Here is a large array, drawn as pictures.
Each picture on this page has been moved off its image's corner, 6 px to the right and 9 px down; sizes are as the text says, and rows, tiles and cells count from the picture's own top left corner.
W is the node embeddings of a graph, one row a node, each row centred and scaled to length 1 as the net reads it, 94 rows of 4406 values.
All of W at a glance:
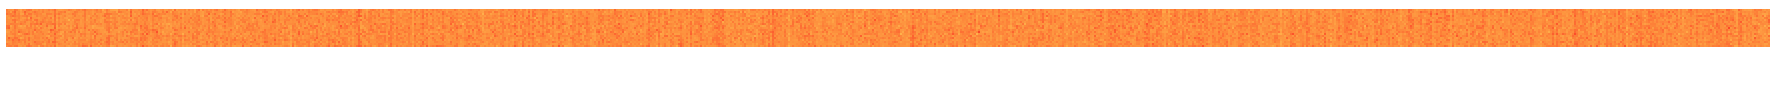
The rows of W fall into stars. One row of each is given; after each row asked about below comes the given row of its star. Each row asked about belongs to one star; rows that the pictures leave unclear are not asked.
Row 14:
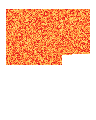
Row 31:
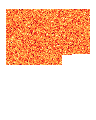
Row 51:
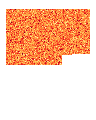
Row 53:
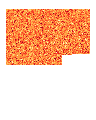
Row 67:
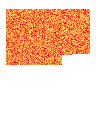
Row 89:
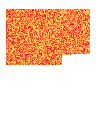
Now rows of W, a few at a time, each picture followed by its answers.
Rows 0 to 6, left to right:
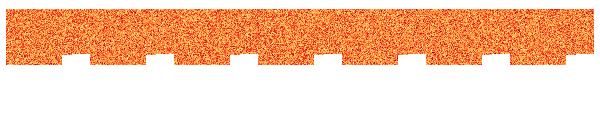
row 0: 31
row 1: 14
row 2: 14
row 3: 89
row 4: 89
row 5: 14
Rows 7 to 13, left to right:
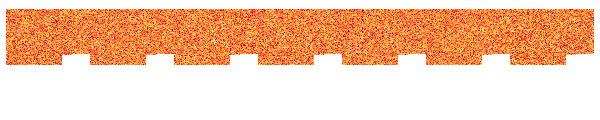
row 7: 89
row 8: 31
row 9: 51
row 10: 51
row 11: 53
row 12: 67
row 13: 14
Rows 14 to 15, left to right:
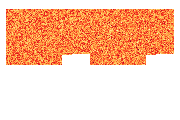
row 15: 31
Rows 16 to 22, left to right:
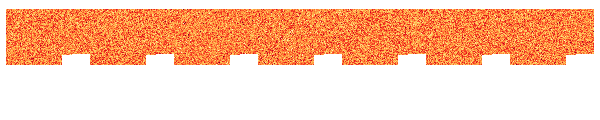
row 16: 14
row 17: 89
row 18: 31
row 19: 89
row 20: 67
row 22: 31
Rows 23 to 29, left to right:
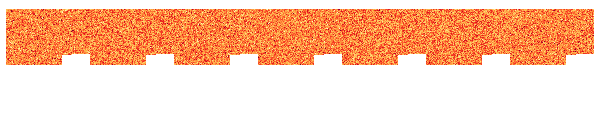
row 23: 53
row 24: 31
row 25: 14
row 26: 31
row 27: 31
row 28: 89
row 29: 67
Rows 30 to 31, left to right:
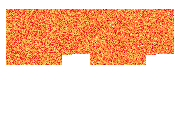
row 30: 67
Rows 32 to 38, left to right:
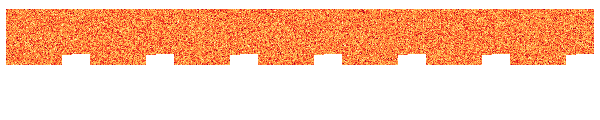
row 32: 14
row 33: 31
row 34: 51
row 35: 89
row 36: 53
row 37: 53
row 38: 51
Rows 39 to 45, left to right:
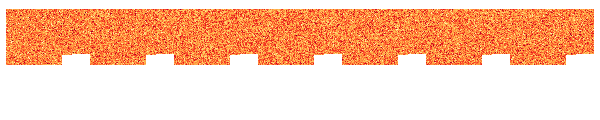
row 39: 31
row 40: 67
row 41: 14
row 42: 14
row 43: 14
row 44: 89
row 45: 14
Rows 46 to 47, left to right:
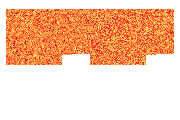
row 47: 67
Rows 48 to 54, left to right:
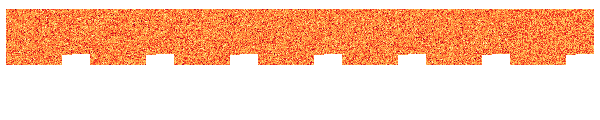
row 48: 51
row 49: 67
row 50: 89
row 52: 14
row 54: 53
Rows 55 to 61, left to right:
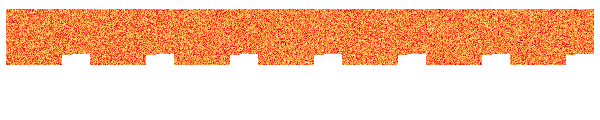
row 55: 89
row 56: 31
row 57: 53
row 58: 53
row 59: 53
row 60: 89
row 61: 14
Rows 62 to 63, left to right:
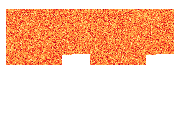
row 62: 89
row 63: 89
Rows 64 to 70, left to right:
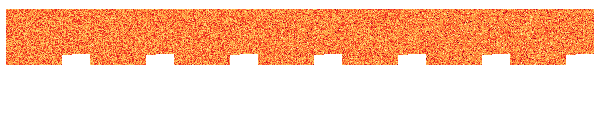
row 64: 31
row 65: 53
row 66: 53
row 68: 51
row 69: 67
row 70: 89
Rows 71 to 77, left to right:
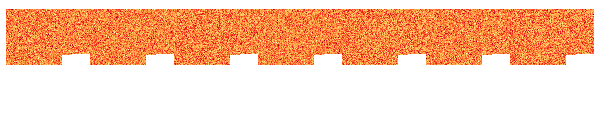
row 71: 14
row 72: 67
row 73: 67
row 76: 67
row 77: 89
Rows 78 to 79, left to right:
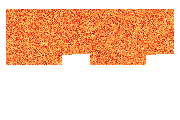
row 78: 31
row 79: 67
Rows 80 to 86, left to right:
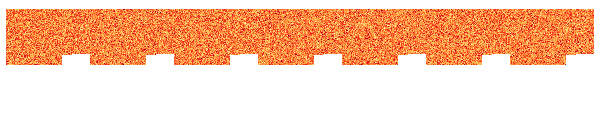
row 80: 31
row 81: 51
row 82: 89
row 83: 53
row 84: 89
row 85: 53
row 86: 67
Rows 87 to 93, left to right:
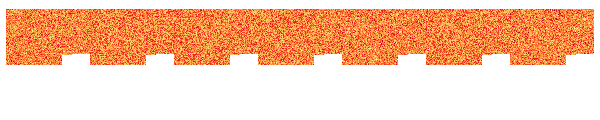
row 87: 14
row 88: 51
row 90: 67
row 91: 89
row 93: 51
